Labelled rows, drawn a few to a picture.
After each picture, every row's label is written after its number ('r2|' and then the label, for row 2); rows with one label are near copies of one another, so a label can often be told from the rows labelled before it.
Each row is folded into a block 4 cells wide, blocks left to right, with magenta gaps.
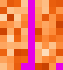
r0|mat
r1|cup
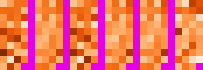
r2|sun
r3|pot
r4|sun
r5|pot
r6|pot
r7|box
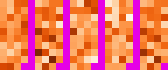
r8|cup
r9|sun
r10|box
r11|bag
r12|sun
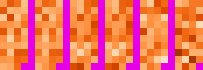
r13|mat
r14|mat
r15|cup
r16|cup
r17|box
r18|sun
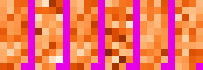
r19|cup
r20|box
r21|cup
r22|sun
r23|pot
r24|mat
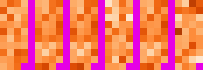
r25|mat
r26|cup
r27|cup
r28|bag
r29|cup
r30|box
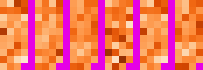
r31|box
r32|pot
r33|cup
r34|sun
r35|box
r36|cup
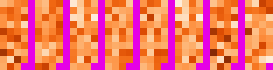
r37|sun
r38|cup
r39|bag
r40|mat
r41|mat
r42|bag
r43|sun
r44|box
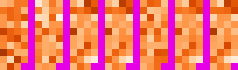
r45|sun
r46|bag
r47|box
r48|box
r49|mat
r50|box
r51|box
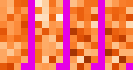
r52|cup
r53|bag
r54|sun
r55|sun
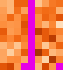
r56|cup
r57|sun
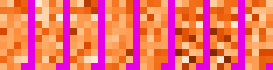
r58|box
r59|bag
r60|box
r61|pot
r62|mat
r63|sun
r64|sun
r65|mat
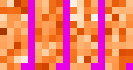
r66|box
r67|cup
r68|bag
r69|mat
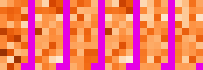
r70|sun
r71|box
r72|mat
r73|box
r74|bag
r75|bag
